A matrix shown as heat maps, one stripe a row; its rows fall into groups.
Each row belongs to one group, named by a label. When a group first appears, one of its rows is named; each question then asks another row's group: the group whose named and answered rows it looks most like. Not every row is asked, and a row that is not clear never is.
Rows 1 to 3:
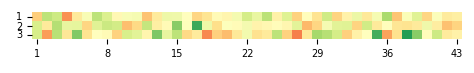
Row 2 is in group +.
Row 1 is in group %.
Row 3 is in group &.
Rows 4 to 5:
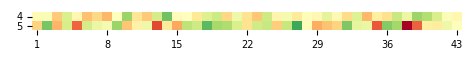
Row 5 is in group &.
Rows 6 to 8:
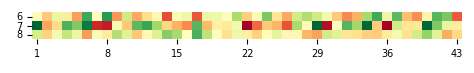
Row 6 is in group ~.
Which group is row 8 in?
+
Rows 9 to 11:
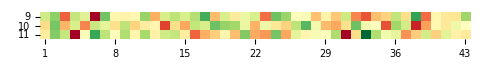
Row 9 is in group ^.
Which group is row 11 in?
%
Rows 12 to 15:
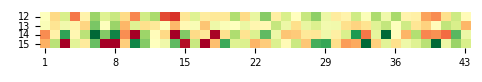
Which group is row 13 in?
~
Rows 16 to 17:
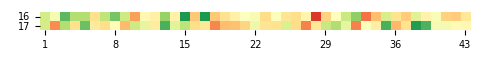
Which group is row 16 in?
+
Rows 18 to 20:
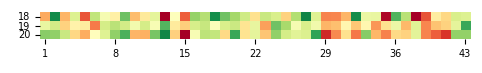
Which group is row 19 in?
^
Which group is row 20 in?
^
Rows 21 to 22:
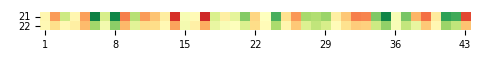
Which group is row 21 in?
~
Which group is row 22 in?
~
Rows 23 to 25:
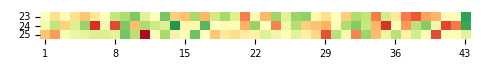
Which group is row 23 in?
^
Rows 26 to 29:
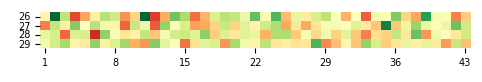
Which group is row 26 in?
%
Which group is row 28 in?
^
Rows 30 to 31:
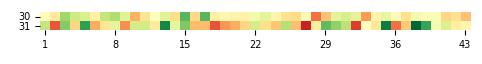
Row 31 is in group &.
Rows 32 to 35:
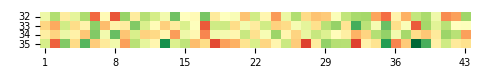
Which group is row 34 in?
~
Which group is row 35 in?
&
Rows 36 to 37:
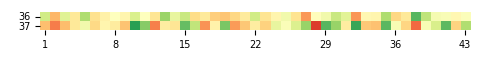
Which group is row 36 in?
&
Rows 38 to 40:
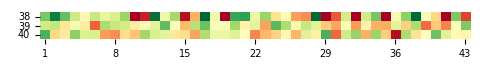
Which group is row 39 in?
^
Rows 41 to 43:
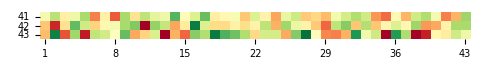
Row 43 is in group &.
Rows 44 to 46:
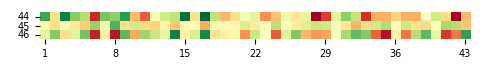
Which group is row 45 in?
~
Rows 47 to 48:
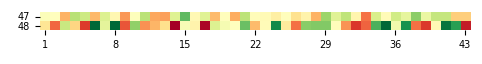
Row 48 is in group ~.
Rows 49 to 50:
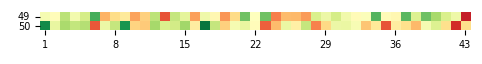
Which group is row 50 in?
+
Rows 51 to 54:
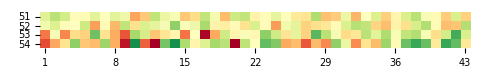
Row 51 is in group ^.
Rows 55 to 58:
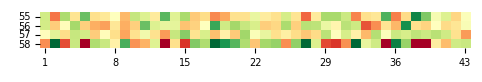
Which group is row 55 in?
&
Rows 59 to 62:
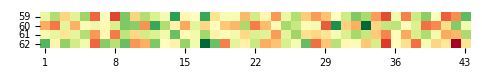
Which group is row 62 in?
+
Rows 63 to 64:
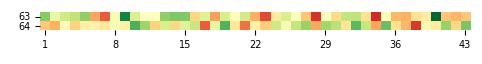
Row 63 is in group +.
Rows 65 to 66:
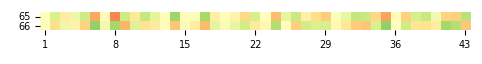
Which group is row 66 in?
~
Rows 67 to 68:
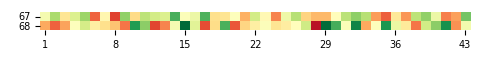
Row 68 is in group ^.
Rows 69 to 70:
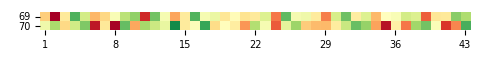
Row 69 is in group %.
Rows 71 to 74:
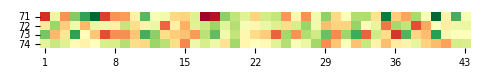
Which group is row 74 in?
^
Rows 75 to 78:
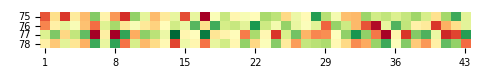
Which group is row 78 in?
~
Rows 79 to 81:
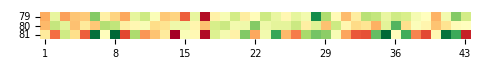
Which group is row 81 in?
~
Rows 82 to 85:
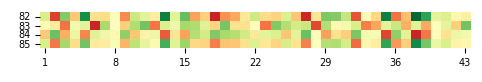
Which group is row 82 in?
&
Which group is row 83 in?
^
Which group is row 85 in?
&
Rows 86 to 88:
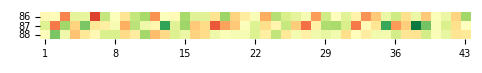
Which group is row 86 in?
^
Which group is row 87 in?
&
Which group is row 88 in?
%
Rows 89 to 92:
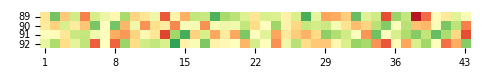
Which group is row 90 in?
~
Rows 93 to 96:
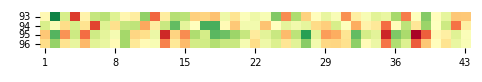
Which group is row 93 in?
%
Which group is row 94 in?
+
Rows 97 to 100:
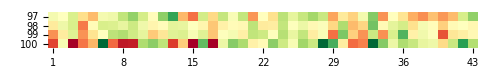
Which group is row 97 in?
^
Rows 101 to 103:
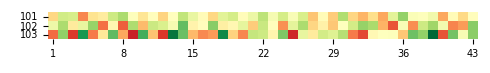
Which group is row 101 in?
%
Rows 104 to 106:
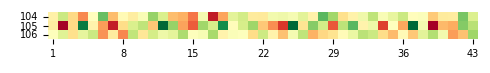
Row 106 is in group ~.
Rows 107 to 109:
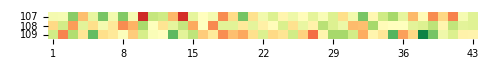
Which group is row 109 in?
&
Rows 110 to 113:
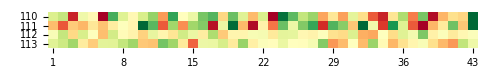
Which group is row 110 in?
^
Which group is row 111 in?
^
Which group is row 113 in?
^
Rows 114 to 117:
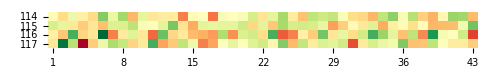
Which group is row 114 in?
~
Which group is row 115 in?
^
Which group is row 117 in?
%
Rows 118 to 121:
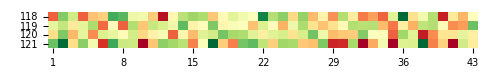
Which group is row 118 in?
%
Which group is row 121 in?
^
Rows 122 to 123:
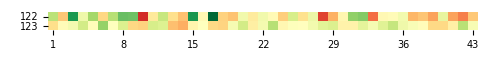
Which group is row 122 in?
+
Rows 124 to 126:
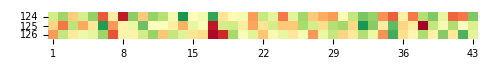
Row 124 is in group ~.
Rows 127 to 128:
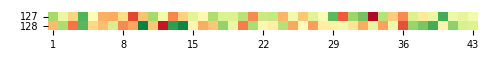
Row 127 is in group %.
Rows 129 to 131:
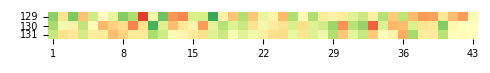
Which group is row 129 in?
+
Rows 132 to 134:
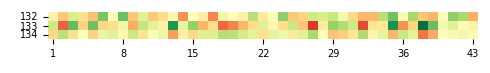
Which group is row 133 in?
&
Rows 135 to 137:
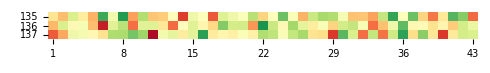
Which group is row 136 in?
%
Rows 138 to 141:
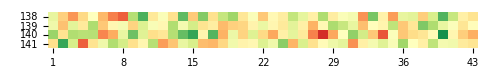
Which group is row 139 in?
&
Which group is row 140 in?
+
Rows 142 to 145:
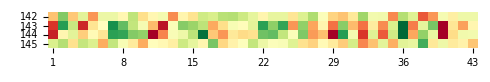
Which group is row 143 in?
%
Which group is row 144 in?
%
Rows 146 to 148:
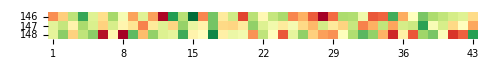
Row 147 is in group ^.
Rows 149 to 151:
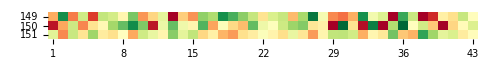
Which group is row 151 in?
&
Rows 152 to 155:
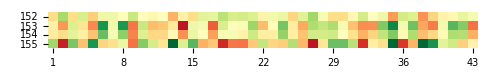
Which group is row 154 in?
~
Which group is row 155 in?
&
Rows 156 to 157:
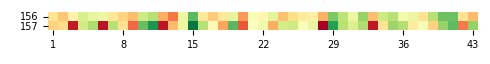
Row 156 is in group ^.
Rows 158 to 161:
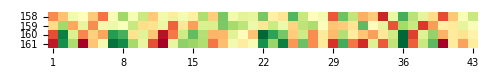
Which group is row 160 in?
%
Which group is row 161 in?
%
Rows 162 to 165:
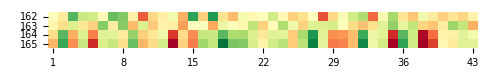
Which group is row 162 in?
+
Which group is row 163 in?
~
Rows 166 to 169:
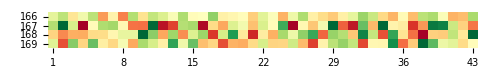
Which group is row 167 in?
%
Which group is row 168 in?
^
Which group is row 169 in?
&
